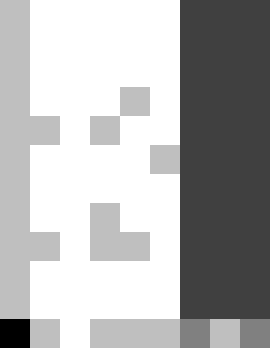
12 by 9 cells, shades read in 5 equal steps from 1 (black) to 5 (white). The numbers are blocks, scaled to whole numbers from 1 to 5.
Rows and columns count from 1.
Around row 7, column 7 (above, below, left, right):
2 2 5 2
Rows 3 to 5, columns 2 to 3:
5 5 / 5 5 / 4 5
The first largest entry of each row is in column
2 2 2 2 3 2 2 2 3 2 2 3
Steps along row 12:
up up down same same down up down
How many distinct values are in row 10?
3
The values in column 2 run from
4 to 5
